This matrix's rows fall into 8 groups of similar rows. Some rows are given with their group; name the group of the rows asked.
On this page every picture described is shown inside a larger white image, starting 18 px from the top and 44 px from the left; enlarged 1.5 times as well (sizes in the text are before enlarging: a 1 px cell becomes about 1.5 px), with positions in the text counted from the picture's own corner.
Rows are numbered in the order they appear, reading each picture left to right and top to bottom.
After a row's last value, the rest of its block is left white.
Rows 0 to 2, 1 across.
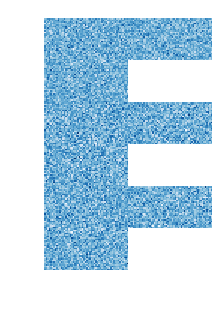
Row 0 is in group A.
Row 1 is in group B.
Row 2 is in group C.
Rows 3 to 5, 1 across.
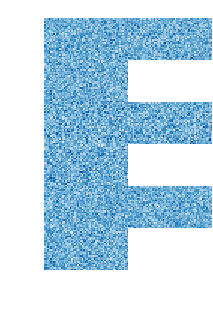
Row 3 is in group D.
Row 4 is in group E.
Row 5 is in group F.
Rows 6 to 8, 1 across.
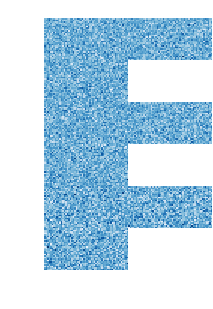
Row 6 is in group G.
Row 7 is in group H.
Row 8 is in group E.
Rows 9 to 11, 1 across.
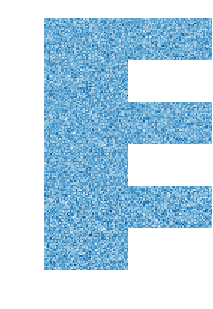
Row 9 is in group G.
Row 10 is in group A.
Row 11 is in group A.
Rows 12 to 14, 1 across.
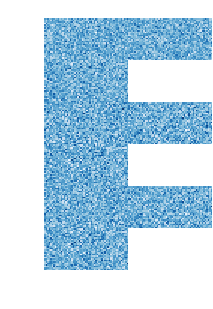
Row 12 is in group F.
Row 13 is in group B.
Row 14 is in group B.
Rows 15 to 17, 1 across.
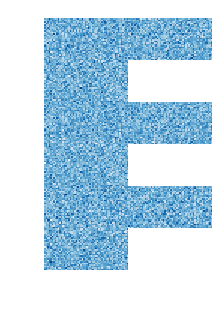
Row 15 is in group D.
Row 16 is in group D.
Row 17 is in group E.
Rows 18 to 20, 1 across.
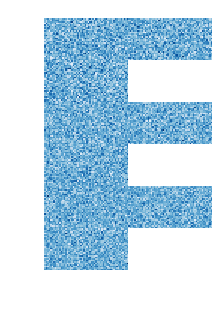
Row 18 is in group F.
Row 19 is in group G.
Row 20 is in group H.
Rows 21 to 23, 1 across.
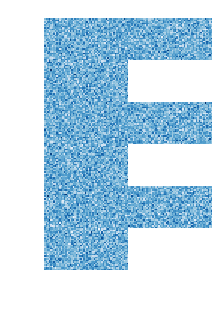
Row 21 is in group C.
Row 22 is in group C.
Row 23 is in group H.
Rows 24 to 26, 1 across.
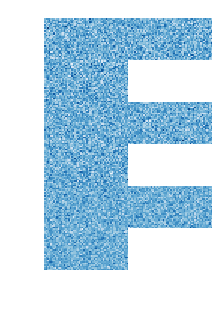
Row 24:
H
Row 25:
G
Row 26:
E
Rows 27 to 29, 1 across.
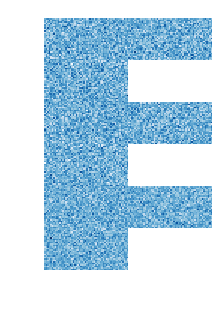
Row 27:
H
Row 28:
D
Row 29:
A
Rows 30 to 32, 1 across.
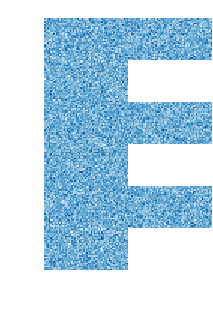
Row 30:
D
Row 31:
A
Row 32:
H
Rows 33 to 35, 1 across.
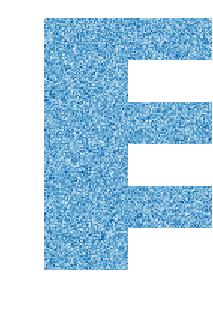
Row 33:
F
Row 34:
G
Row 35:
B
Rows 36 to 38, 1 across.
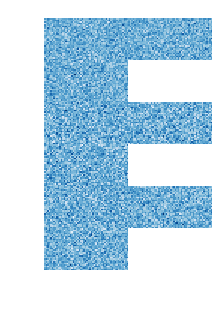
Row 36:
B
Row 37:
E
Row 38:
A
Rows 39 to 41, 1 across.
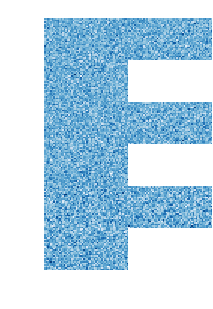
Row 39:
B
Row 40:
G
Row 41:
E
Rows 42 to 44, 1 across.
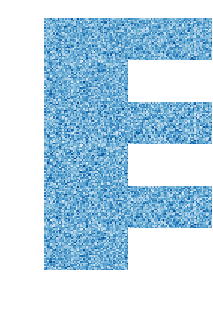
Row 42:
E
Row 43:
E
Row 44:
E
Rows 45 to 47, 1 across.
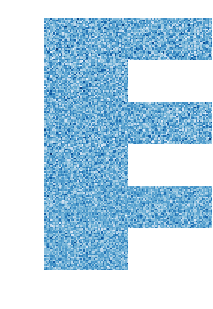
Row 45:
E
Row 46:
C
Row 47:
H
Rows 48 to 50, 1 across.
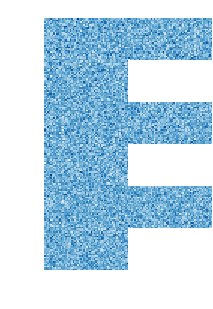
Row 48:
E
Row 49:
D
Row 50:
H
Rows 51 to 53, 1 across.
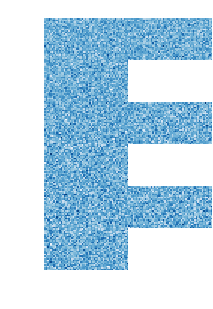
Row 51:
G
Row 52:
C
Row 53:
E
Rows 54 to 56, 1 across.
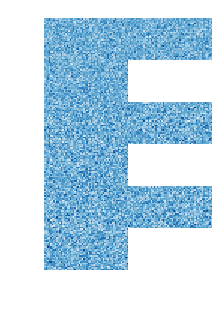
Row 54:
G
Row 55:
G
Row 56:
E
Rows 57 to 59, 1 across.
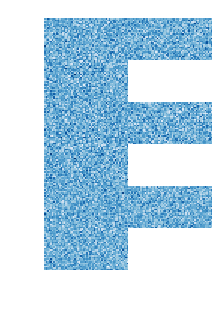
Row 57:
B
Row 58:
C
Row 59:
D
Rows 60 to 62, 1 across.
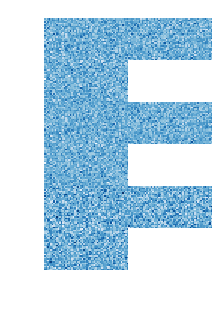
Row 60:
D
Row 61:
D
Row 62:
E
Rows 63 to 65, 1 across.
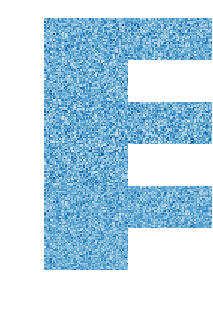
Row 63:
D
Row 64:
H
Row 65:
D
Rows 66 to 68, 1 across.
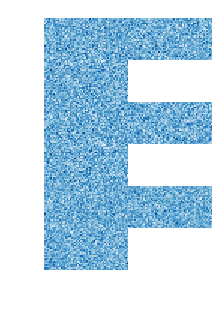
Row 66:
C
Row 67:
A
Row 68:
F
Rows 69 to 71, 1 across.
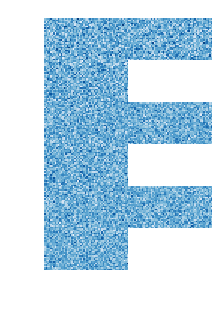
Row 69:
E
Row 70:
F
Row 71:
H
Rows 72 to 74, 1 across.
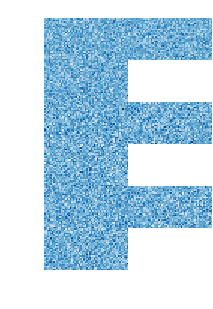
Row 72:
G
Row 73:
D
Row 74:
C
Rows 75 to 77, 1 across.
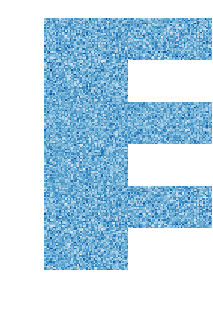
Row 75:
C
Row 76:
B
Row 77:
C
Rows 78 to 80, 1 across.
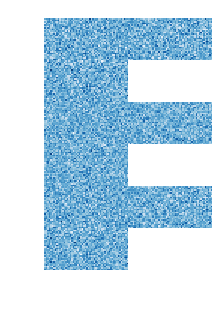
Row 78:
C
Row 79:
A
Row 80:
C
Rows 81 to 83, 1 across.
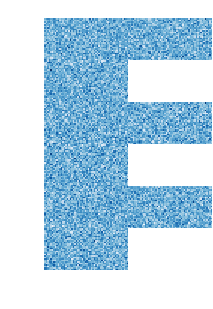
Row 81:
C
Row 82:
C
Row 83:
F
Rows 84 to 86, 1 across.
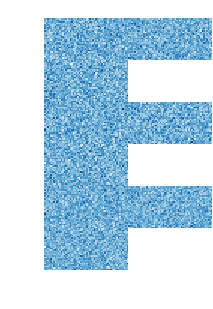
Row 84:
F
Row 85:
D
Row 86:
D
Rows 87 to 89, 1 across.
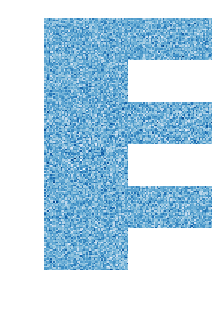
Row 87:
G
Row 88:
B
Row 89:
D
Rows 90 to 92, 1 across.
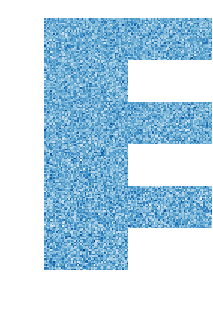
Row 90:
D
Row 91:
B
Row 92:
F
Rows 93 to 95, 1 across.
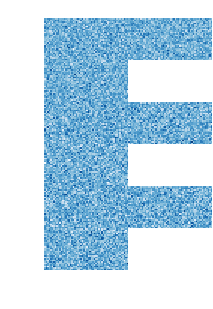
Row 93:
A
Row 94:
D
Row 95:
H
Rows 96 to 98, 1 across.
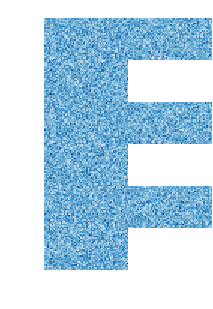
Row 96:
C
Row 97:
C
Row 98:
G
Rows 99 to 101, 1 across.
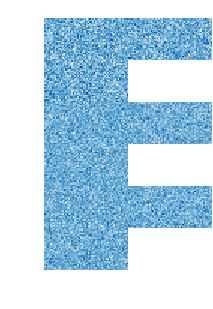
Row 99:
F
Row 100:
A
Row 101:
G
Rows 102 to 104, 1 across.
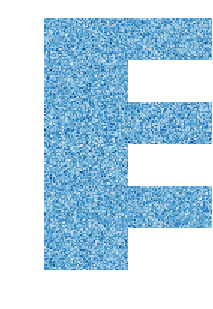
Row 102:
A
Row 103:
D
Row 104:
F
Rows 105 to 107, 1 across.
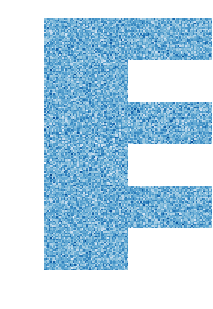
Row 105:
A
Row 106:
D
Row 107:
A
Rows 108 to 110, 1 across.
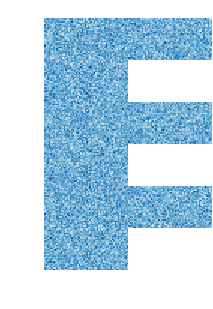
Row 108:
F
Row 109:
G
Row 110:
C
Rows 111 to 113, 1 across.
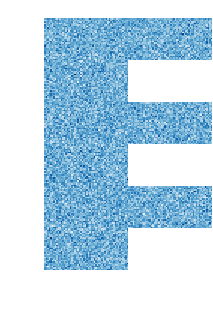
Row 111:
B
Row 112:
F
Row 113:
C
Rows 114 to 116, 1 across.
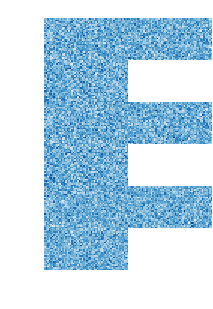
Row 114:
F
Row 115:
F
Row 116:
H
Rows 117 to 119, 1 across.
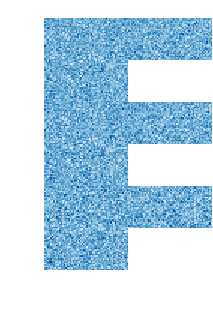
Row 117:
B
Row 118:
B
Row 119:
E
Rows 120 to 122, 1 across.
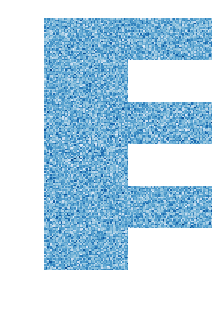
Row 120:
A
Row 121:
B
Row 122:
E
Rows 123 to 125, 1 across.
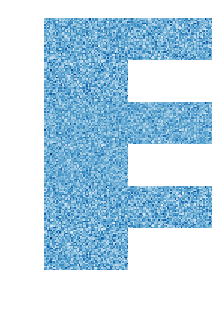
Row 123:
C
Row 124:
C
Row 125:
C
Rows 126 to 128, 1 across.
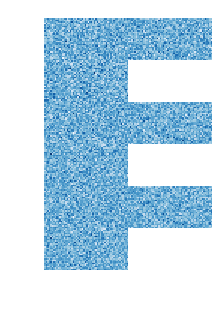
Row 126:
F
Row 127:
A
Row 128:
A
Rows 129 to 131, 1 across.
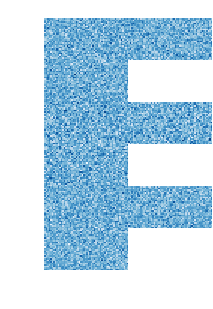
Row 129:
A
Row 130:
E
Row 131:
D
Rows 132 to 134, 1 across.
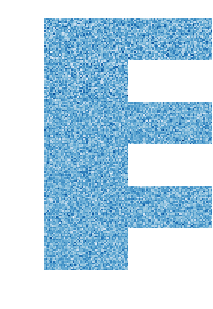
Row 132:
H
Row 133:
G
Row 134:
A
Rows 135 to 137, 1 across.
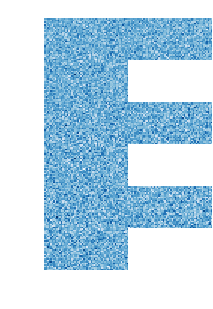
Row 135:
B
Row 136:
B
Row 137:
E
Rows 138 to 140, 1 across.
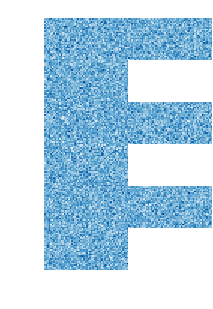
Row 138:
E
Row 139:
H
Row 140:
G
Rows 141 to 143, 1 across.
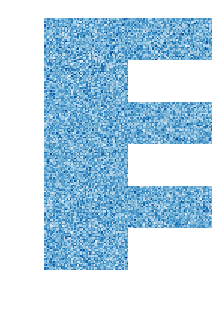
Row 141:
B
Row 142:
A
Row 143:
F
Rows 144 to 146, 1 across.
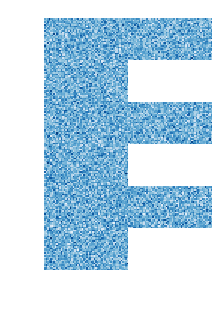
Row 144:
D
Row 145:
E
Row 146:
C
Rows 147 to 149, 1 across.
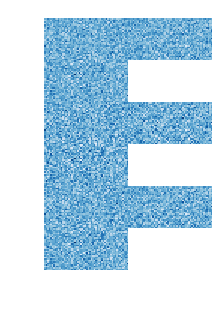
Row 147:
B
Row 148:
B
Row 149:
B
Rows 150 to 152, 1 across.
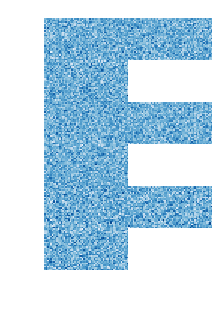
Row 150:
H
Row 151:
E
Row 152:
E
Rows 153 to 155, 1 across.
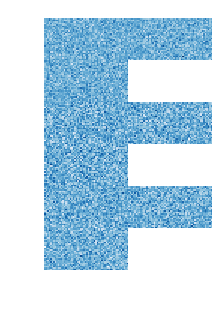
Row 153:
G
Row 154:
F
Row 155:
D
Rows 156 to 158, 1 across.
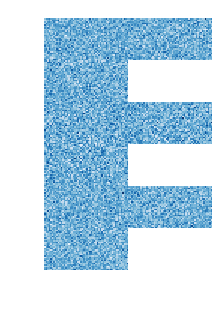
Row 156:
C
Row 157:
B
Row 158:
D
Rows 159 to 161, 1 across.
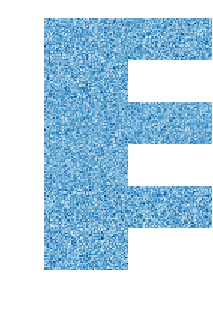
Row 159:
G
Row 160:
D
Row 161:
H
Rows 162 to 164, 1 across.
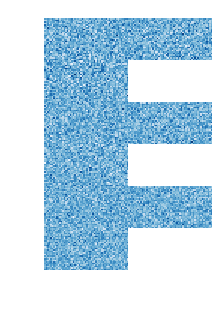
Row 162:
B
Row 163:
D
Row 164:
A
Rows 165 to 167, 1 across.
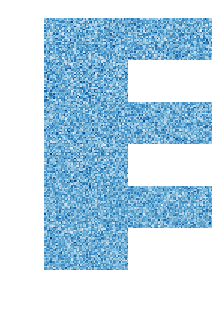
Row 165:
F
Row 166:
A
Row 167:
C
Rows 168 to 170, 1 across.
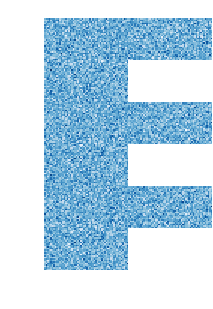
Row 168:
C
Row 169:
B
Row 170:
B
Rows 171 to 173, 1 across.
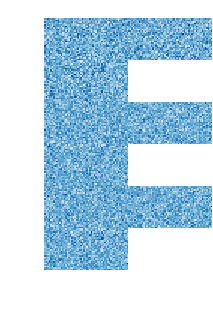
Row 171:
B
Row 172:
C
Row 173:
H
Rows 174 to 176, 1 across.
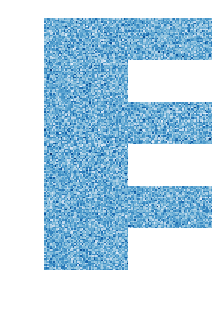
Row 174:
A
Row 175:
C
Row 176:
F
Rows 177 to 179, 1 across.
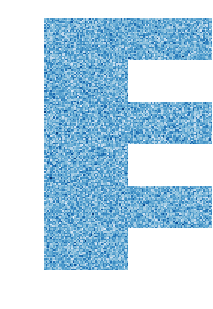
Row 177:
F
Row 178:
E
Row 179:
A
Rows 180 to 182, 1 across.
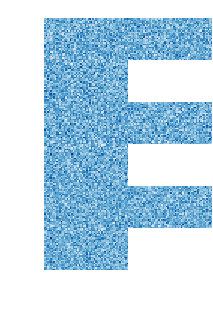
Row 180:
F
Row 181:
C
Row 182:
C
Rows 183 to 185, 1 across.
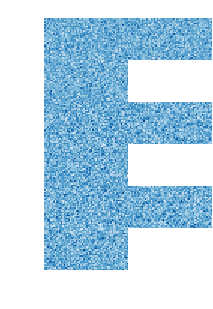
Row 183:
D
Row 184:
A
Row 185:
E
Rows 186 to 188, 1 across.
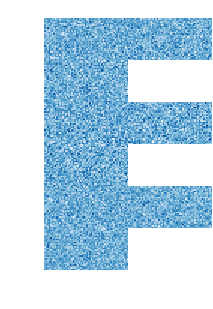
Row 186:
H
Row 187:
C
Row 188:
A
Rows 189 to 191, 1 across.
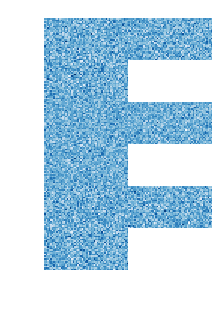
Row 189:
B
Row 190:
B
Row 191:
F
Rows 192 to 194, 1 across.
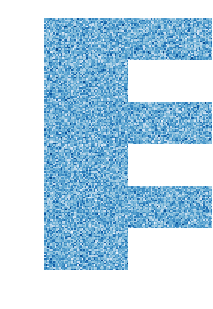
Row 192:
E
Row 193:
C
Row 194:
F
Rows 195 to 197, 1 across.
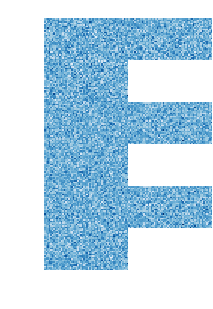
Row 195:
H
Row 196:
G
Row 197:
G
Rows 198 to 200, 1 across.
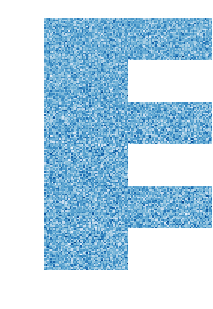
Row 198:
G
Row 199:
H
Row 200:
B
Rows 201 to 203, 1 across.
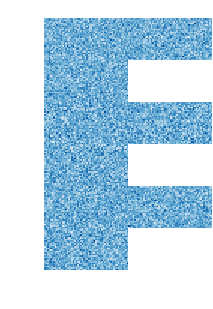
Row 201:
G
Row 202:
H
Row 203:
F
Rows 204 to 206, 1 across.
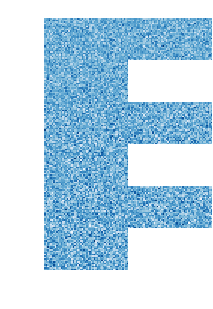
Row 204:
G
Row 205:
B
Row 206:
F
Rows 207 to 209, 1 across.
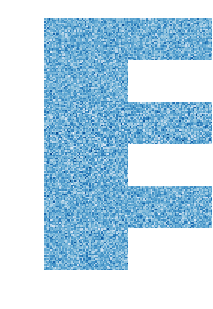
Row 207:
D
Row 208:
A
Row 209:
H
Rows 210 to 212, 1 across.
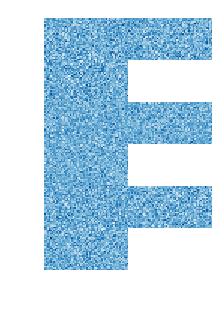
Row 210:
B
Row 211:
D
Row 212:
C
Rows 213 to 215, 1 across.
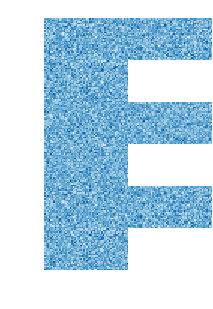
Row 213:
H
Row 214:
A
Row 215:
H
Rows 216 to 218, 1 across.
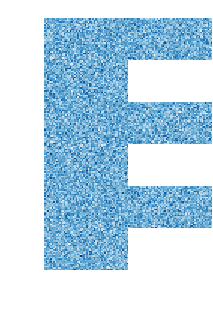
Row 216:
F
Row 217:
C
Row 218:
D
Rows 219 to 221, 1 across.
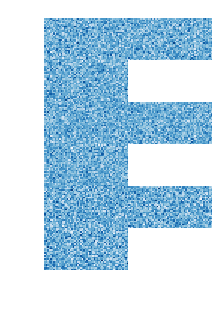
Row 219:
E
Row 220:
H
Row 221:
F
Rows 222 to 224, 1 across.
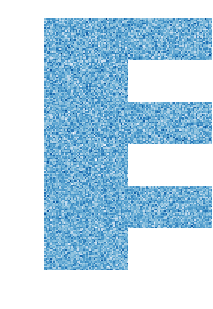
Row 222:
C
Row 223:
A
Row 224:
D
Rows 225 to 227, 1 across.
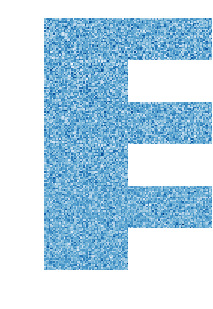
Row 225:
H
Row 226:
H
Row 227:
G
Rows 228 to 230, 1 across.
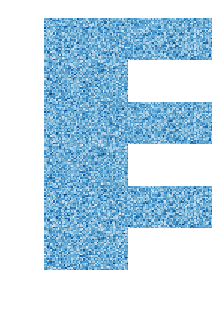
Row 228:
E
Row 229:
E
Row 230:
E
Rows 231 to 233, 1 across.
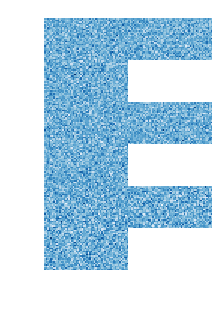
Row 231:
B
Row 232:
G
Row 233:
C
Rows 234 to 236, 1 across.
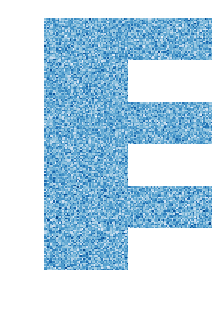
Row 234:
C
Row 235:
F
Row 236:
E
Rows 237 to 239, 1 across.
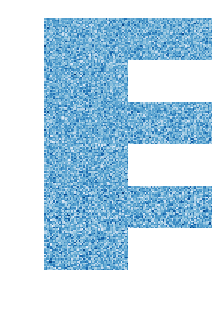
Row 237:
B
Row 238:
H
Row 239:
E
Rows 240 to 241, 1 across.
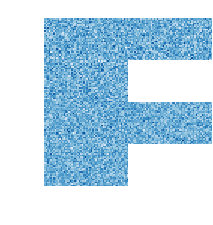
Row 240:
H
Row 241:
A
